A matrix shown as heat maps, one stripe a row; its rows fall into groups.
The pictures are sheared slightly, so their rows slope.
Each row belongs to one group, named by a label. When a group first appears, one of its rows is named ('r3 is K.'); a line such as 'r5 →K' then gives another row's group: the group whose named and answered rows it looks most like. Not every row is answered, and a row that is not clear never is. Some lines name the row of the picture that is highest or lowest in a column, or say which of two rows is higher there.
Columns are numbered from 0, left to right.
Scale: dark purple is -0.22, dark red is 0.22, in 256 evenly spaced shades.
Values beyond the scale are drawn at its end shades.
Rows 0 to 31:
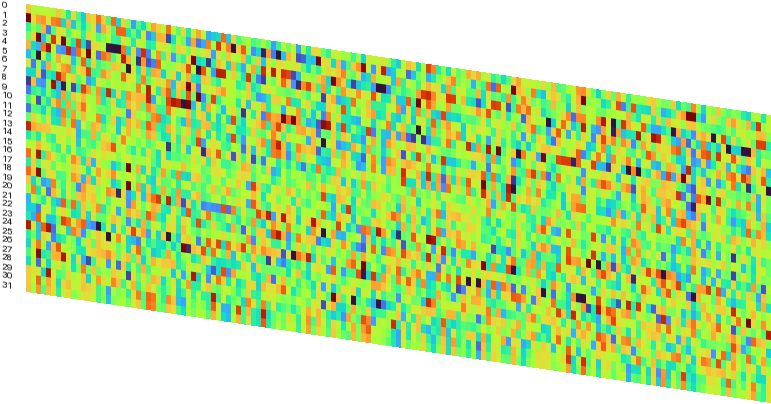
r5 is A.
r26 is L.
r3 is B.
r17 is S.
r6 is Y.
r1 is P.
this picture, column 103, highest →8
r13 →P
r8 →L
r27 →B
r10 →A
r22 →A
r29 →S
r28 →A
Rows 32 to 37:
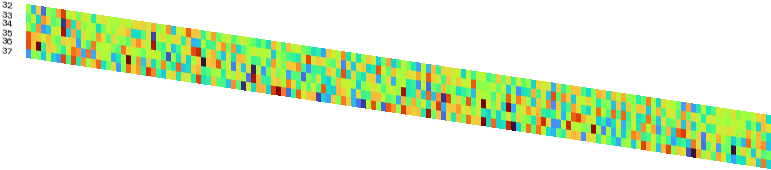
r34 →Y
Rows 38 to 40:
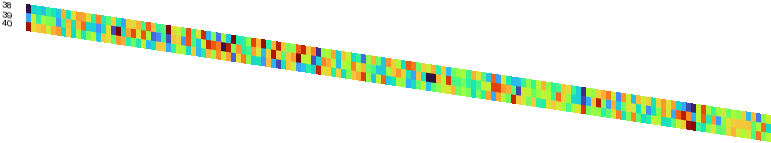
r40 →P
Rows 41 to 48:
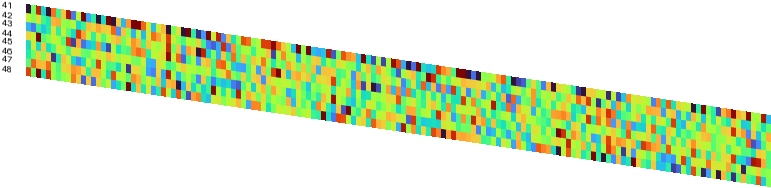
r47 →S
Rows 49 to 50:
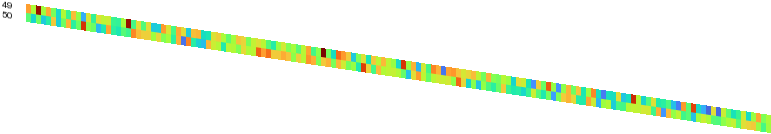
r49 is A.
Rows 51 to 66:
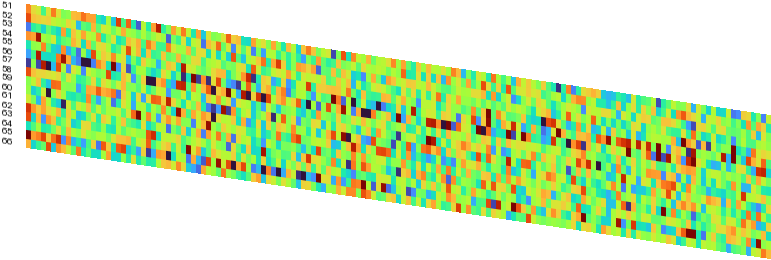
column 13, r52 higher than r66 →Yes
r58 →P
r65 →P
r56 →B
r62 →P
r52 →P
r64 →Y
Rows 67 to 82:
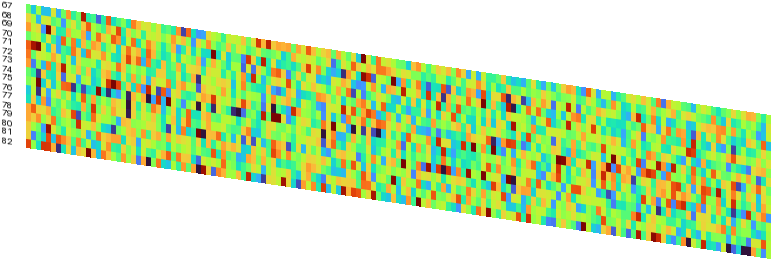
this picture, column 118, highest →75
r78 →P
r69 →S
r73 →Y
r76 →A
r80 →S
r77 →A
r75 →B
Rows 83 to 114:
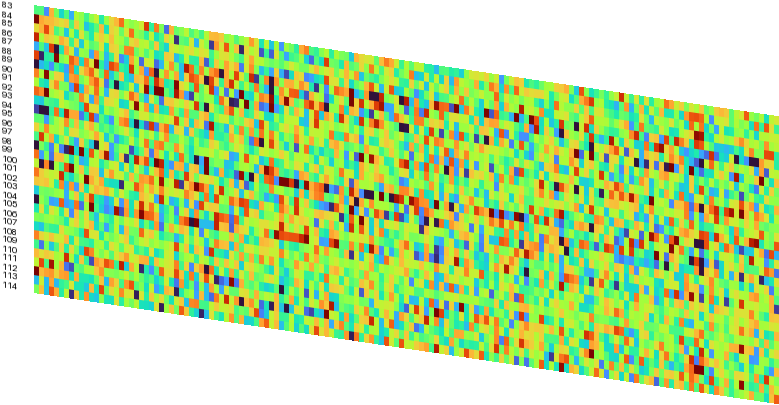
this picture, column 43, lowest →98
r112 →P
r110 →L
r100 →Y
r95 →A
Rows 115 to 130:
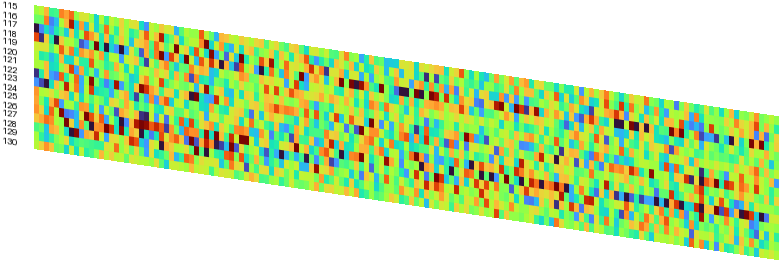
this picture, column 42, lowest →129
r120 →L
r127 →L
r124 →P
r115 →B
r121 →Y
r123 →A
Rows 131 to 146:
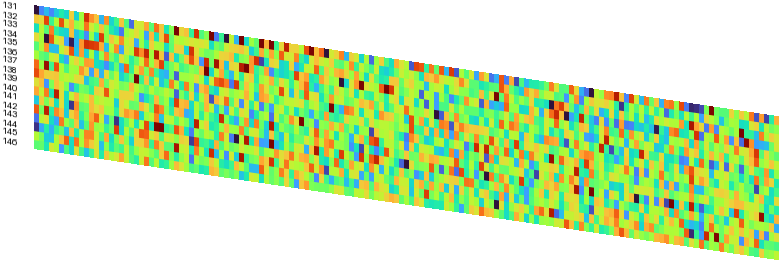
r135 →Y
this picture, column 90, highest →139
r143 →L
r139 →L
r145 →A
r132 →B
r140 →S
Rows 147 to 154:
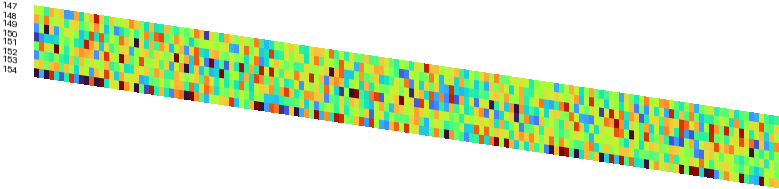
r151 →S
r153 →L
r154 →A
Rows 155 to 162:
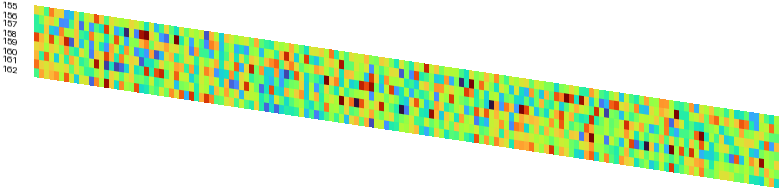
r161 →P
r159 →L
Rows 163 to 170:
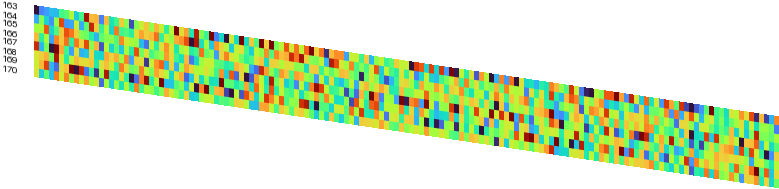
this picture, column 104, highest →169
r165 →B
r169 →Y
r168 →S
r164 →L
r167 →S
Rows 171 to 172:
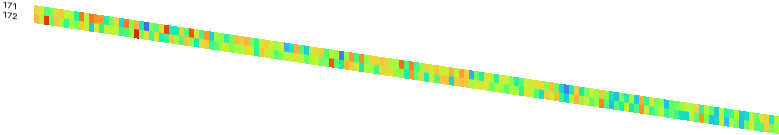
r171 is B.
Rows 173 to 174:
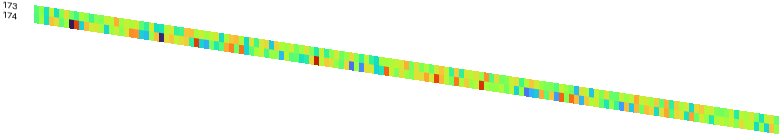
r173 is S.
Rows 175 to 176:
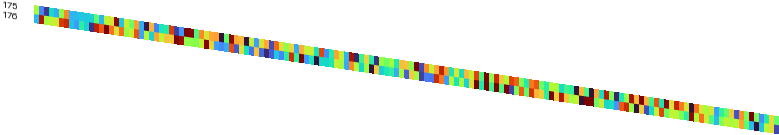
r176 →L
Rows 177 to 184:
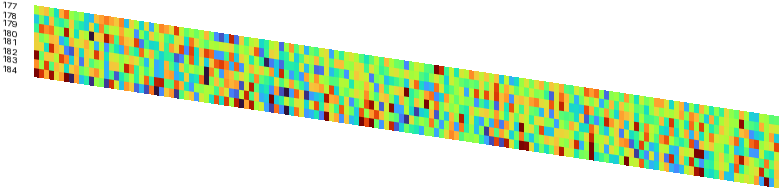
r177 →L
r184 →P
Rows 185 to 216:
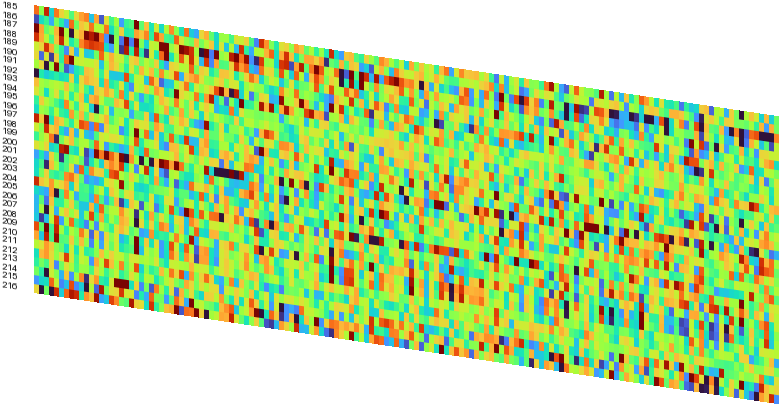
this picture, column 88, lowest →199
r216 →Y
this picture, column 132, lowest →192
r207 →A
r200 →L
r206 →A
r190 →Y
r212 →L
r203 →B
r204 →P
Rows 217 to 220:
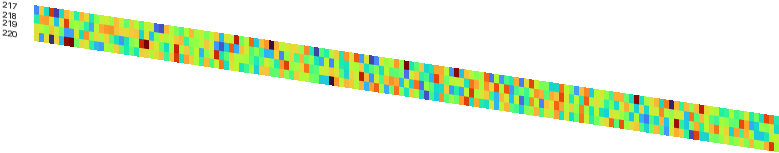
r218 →L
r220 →Y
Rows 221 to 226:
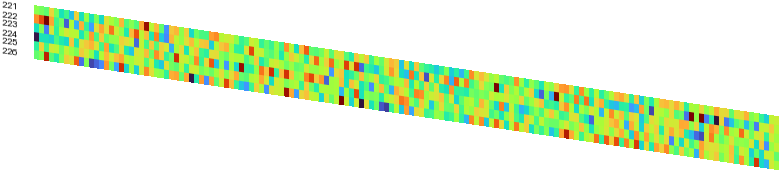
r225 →S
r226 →B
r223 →A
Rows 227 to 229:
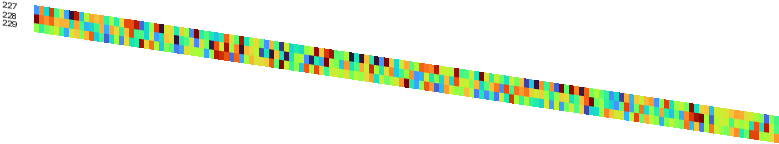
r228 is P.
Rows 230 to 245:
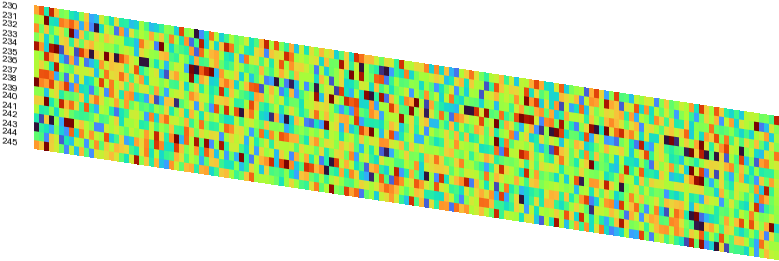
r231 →B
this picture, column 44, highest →235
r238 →P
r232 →Y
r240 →B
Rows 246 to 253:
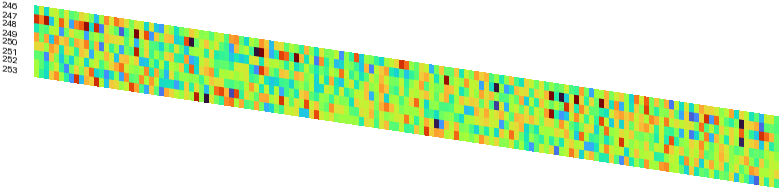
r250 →L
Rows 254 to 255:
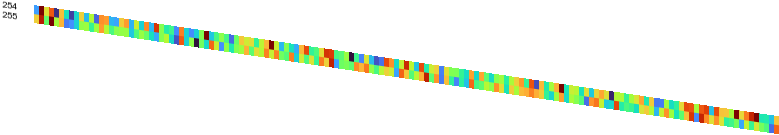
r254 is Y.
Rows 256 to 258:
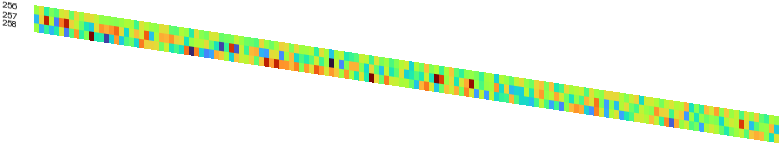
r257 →L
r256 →A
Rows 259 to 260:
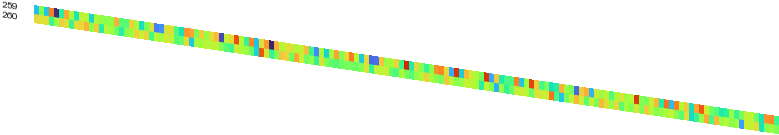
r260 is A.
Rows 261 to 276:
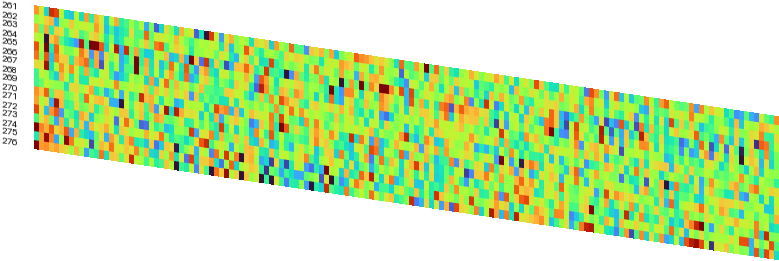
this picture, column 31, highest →264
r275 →L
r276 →P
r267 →B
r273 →Y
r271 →S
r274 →P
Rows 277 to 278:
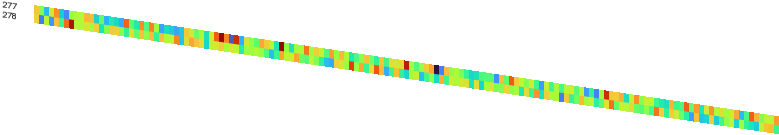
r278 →Y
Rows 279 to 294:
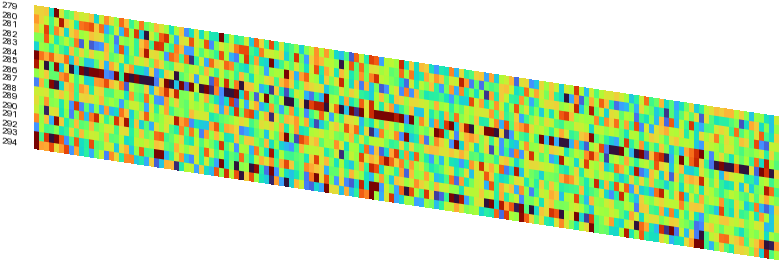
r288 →B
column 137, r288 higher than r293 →No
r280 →B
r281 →S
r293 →S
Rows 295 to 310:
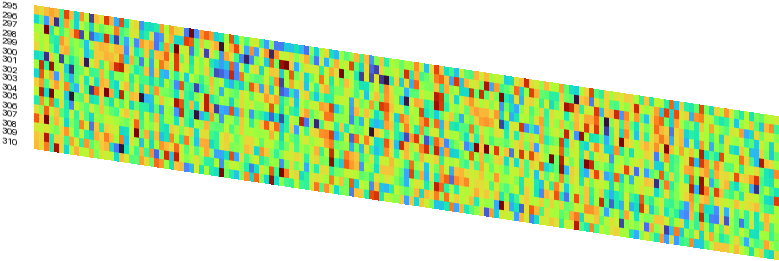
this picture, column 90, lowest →310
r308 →L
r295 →L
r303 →L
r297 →B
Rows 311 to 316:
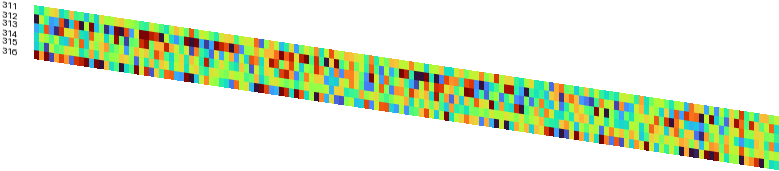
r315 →A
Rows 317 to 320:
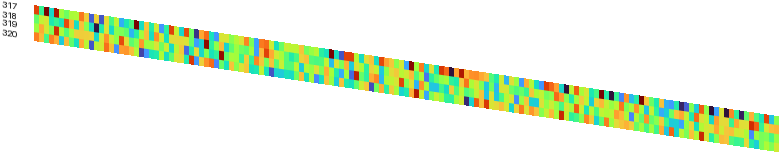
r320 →L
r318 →Y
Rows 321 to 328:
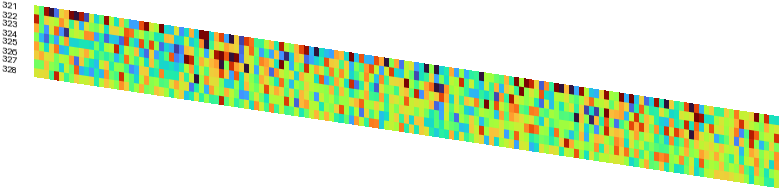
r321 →Y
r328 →S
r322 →P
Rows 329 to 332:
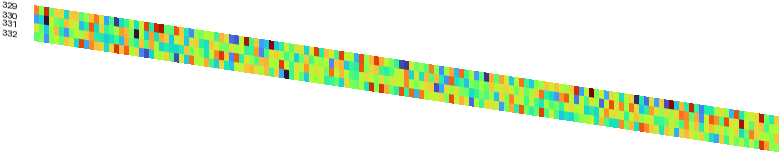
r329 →S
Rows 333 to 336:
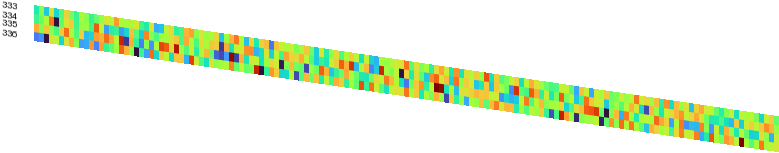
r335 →L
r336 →A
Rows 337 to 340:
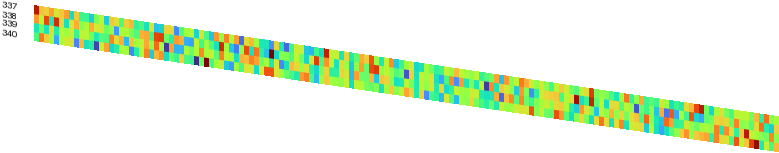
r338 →S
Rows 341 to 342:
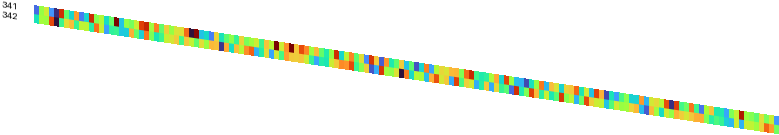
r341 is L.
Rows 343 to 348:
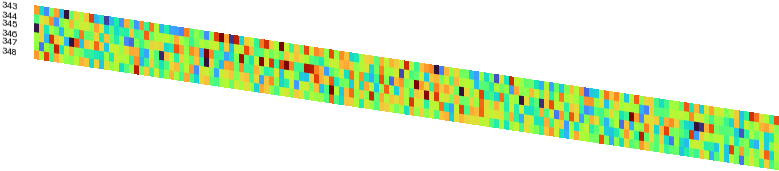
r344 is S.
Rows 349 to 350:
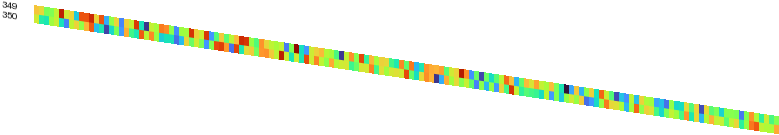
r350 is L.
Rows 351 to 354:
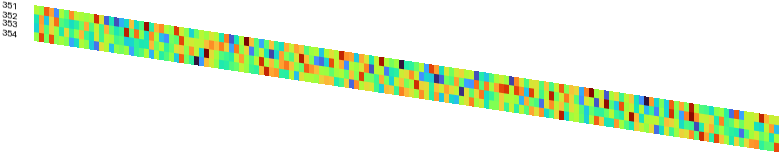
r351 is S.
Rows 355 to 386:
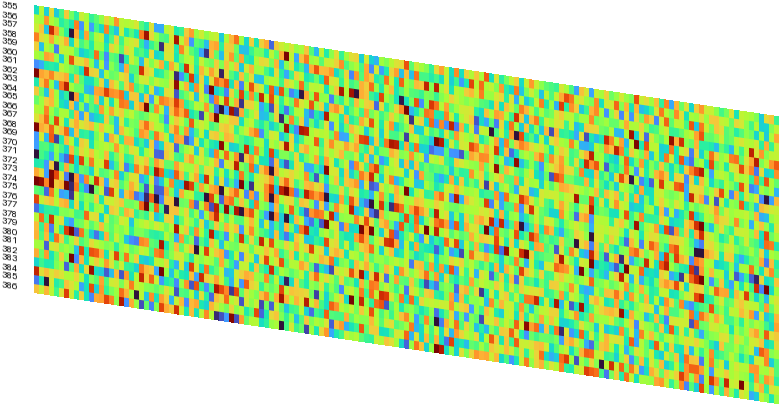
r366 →B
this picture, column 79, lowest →364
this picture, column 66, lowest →371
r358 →P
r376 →P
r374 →P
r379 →Y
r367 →S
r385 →A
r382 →Y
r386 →L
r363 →L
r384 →P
